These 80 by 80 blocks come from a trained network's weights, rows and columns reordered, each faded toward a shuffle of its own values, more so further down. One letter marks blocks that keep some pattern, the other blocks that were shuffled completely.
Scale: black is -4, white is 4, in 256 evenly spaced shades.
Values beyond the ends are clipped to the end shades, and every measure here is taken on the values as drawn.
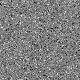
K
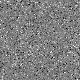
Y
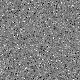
K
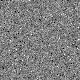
K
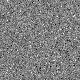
K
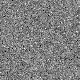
K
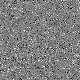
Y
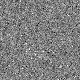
Y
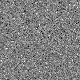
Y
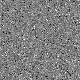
K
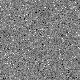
Y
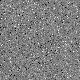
K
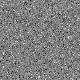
Y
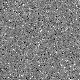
K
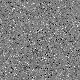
K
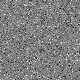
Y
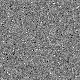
K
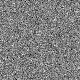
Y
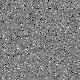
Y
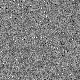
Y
